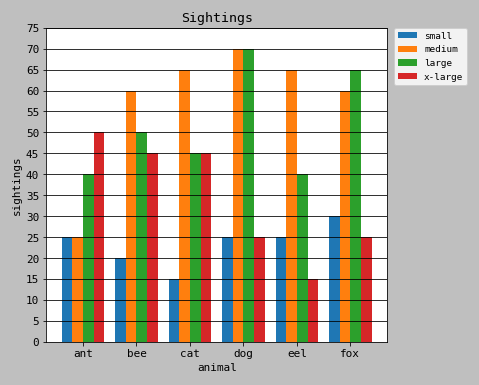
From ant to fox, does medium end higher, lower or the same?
higher
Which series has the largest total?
medium
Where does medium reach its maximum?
dog
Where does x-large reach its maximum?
ant
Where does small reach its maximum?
fox
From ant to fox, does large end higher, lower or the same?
higher
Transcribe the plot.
Title: Sightings
x-axis: animal, ticks ant bee cat dog eel fox
y-axis: sightings, ticks 0 5 10 15 20 25 30 35 40 45 50 55 60 65 70 75
Legend: small, medium, large, x-large
Values:
small: 25 20 15 25 25 30
medium: 25 60 65 70 65 60
large: 40 50 45 70 40 65
x-large: 50 45 45 25 15 25
